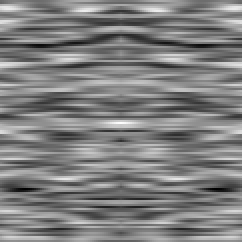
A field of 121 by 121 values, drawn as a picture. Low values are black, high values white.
Grain: streaks across. Mirror symmetry: left to right. Average level on the scale: 50%.
